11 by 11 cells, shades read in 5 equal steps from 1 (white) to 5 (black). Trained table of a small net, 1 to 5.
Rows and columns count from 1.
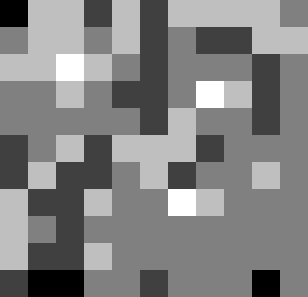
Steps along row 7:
down up same down down up down same down up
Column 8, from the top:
2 4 3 1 3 4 3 2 3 3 3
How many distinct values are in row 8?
4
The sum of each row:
30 31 30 32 34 32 34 30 33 33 41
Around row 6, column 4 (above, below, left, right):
3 4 2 2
